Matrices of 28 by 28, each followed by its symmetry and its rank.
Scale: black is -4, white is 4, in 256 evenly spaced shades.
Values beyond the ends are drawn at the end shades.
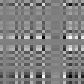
neither, rank one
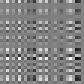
neither, rank one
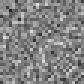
symmetric, full rank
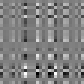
neither, rank one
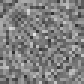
symmetric, full rank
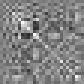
symmetric, rank five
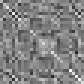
symmetric, rank five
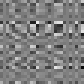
neither, rank two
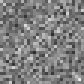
symmetric, full rank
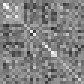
symmetric, rank five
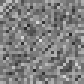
symmetric, full rank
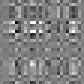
neither, rank two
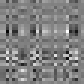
neither, rank two
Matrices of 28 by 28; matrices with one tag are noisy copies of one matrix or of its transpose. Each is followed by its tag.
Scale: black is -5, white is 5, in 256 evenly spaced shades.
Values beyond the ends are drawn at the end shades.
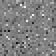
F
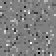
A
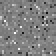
F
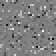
A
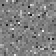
A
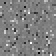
A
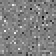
F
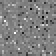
F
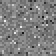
F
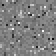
A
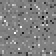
F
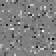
A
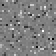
A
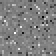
F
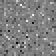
F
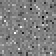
F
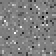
F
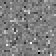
A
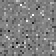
F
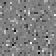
A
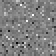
F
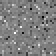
F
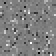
A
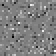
A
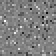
F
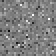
F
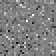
F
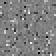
A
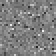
A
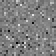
F
